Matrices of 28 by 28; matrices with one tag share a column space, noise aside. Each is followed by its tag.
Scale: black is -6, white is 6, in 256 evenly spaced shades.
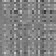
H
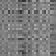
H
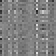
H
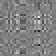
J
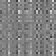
H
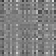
H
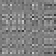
J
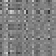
H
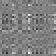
J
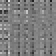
H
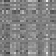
H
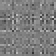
J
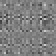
J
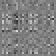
J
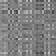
H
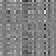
H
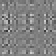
J
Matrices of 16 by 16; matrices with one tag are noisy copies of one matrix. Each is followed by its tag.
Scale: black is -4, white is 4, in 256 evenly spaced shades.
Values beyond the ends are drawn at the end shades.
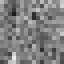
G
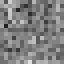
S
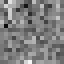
S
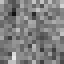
G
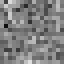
S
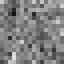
G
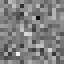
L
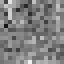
S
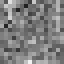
S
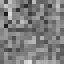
S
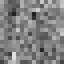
G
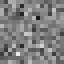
L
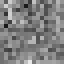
S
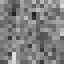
G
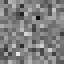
L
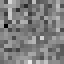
S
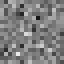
L
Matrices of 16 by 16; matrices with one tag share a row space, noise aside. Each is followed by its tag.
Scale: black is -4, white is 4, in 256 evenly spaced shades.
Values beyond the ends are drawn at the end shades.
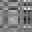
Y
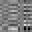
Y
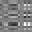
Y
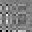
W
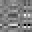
Y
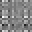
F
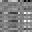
Y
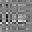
W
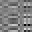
Y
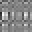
F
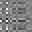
W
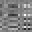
Y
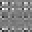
F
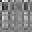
F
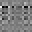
F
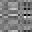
Y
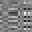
Y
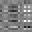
Y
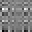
F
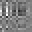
W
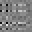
W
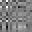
W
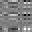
Y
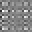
F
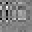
W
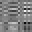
Y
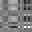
Y
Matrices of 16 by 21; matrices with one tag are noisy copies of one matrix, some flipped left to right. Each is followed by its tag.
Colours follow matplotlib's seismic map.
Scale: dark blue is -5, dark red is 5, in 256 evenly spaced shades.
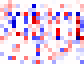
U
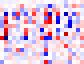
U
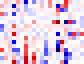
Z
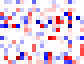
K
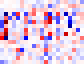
U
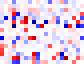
K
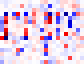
U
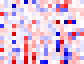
Z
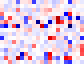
K
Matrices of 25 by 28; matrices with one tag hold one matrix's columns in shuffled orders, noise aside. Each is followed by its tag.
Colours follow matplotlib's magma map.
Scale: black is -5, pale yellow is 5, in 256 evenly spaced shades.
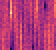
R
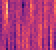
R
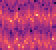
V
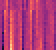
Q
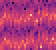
V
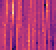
R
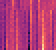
Q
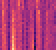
Q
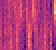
R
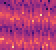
V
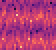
V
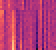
Q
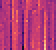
Q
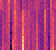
Q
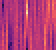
R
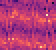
V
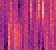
R
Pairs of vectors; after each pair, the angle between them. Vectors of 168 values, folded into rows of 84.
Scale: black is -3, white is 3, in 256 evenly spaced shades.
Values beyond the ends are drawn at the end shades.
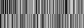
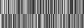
nearly opposite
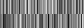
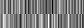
nearly opposite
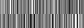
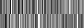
partly opposed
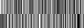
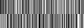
nearly opposite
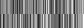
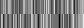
nearly parallel
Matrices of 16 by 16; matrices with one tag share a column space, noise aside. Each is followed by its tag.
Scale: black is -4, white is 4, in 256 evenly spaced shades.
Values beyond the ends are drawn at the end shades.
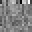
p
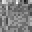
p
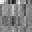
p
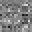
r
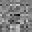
r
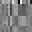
p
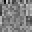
p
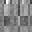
p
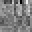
p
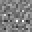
r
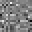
r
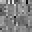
p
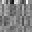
p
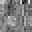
p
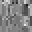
p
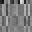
p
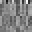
p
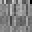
p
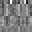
p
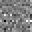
r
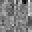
p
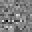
r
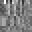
p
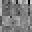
p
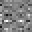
r
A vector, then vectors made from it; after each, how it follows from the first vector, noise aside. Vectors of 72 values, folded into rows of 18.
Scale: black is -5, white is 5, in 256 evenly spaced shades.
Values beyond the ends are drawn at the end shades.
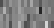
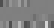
partly zeroed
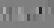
partly zeroed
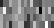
scaled up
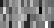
scaled up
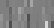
partly zeroed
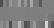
partly zeroed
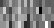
scaled up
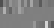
partly zeroed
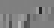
partly zeroed
